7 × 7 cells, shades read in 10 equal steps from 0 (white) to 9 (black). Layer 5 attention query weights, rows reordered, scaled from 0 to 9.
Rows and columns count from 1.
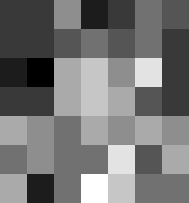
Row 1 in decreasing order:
8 7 7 7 6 5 4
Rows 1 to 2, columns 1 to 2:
7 7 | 7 7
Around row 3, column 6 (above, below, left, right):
5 6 4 7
